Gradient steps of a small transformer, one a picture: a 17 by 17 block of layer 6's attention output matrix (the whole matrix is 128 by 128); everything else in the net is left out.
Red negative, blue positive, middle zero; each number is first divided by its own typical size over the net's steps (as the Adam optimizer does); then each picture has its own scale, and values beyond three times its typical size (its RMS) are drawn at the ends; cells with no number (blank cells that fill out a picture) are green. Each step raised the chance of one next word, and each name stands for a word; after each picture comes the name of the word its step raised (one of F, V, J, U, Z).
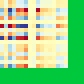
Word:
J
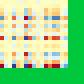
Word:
J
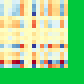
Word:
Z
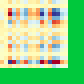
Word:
Z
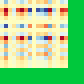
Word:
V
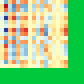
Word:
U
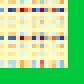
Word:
V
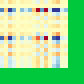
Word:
V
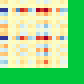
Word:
V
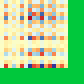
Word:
J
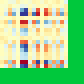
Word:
Z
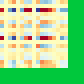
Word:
V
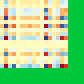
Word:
J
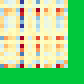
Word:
J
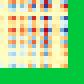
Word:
U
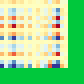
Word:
J
